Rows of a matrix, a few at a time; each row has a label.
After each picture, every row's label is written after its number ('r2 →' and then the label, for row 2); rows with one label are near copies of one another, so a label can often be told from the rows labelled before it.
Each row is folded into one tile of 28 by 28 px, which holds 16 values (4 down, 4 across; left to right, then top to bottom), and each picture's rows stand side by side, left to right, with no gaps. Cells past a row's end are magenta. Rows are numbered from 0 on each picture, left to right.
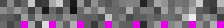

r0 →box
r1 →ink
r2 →ink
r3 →box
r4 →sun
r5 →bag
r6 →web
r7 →ink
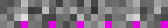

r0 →web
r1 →sun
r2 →box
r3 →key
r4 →web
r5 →sun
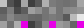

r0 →ink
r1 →bag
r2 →web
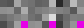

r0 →bag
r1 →web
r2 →bag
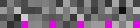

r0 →box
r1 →sun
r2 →box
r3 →key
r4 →key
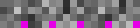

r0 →sun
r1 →bag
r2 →key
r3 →sun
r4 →key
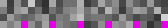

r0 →key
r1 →ink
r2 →web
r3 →bag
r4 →key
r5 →box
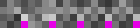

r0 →box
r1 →web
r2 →box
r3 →box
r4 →box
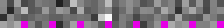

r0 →key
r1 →sun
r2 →bag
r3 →web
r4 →sun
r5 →bag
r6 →key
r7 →key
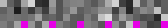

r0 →ink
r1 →ink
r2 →sun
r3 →web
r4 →ink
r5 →box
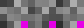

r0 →bag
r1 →sun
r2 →bag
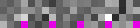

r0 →web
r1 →box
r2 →sun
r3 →web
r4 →key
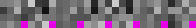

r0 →sun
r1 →ink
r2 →sun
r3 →key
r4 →ink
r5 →sun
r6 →bag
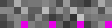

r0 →bag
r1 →sun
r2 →box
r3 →bag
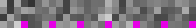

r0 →key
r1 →bag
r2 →key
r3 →web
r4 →key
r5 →sun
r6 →sun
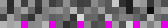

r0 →key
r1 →key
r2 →box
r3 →box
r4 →ink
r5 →key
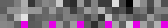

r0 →web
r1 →bag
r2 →ink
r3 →box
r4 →ink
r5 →key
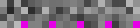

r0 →key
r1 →sun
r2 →sun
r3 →bag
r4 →bag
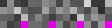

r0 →box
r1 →sun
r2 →box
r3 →ink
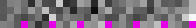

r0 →sun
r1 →box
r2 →ink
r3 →key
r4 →sun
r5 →key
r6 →web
